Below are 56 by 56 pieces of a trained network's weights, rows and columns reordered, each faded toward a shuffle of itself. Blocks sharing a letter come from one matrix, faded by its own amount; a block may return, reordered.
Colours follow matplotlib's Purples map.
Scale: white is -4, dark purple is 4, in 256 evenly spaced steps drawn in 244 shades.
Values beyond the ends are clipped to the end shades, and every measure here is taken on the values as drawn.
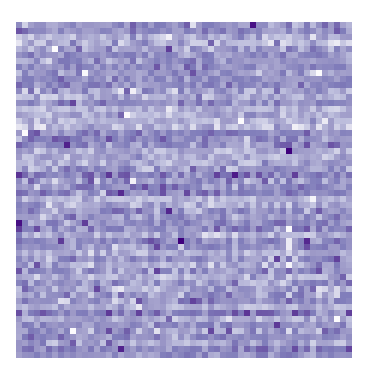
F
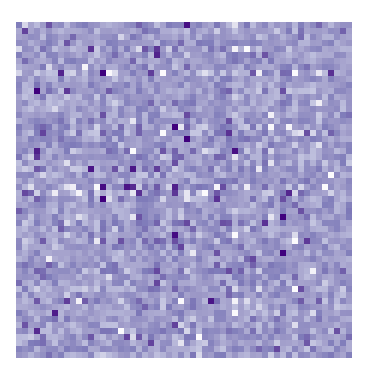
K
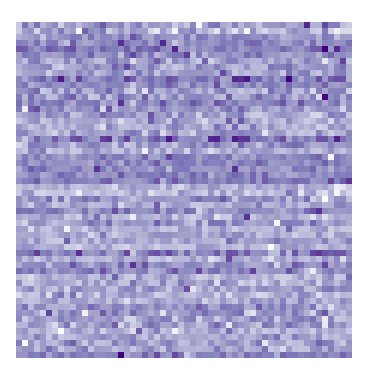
F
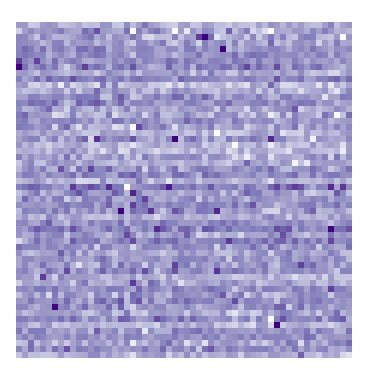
F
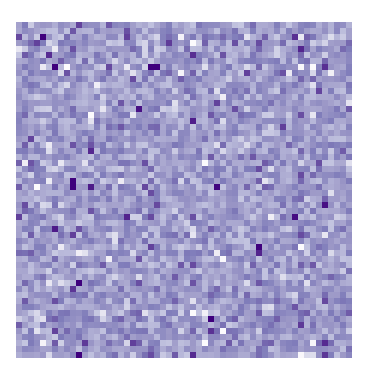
K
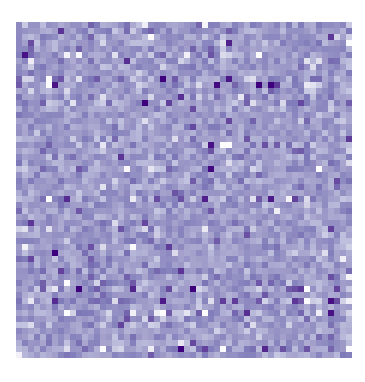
K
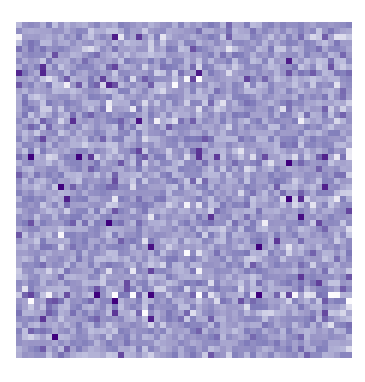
K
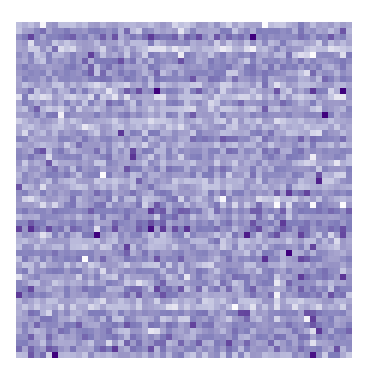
F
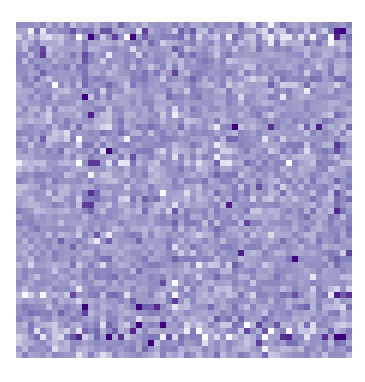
K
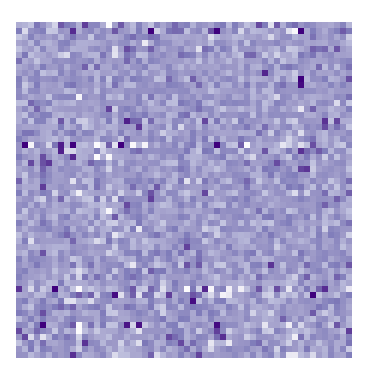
K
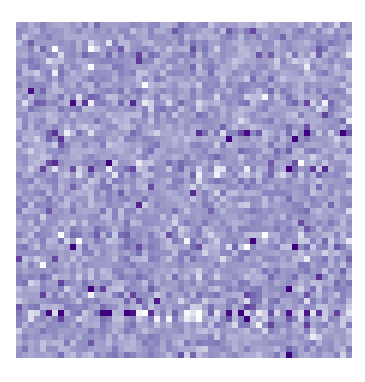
K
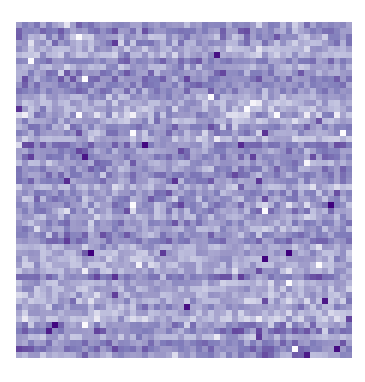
F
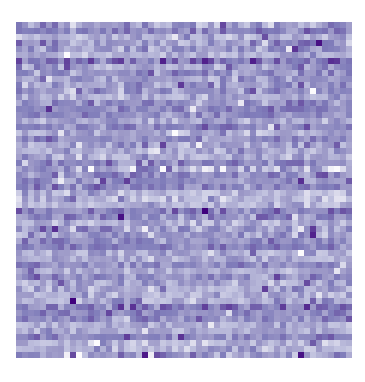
F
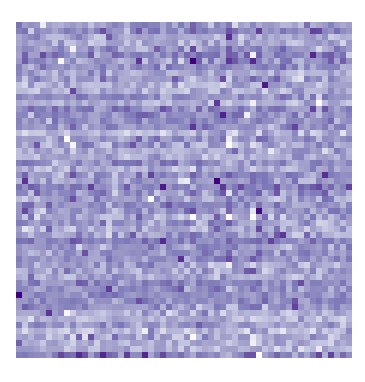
F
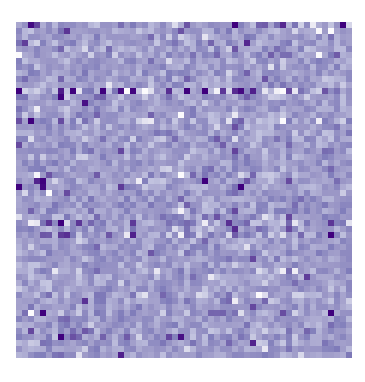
K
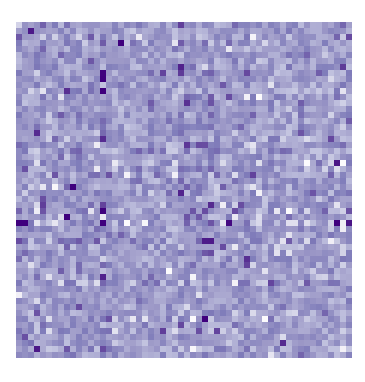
K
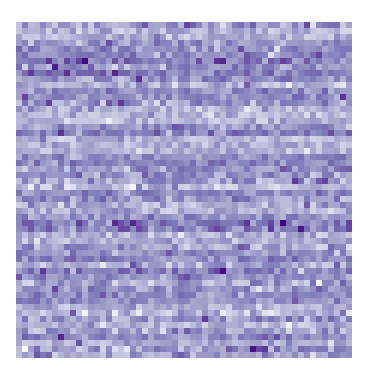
F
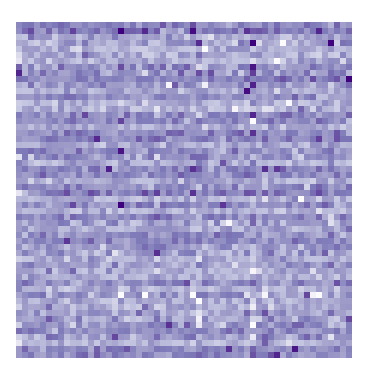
F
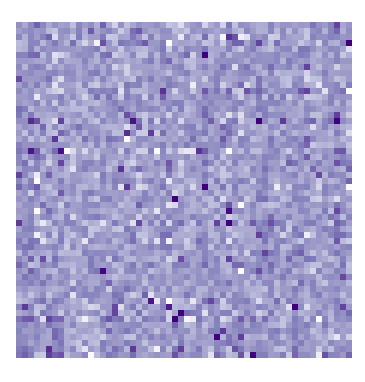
K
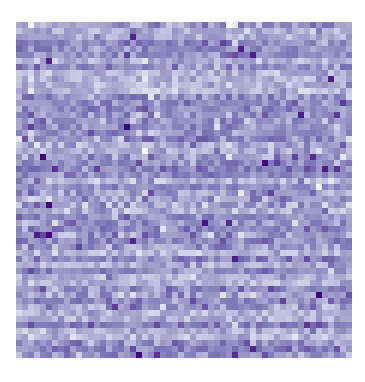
F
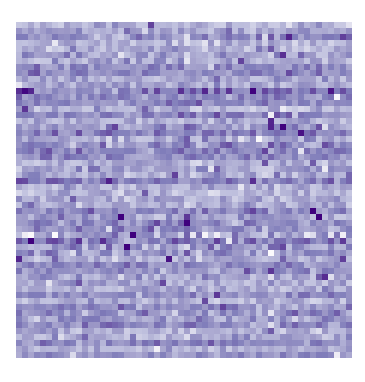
F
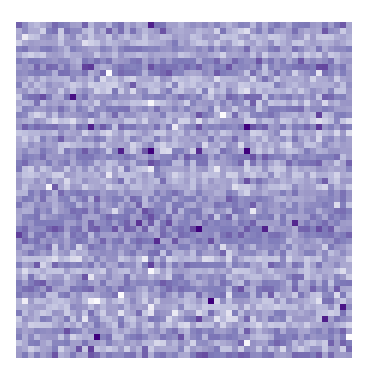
F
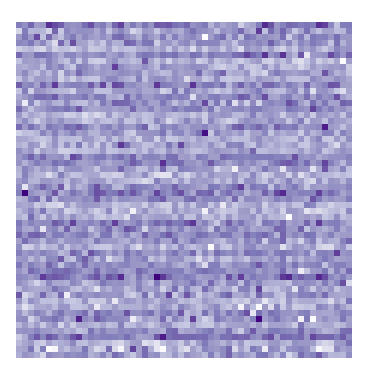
F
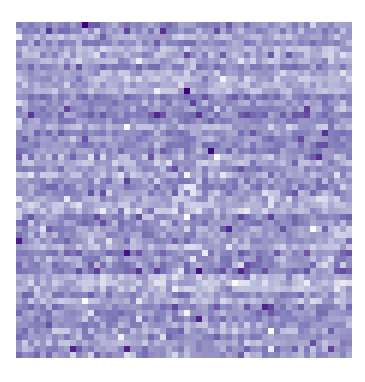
F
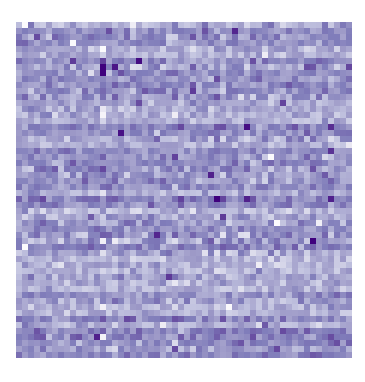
F
